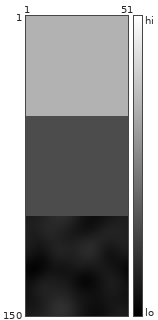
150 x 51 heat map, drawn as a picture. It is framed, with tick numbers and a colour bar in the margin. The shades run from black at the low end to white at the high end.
It is made of 3 by 1 panels. Panel 1,1: high, flat. Panel 2,1: low, flat. Panel 3,1: very low, smooth, faint in contrast.
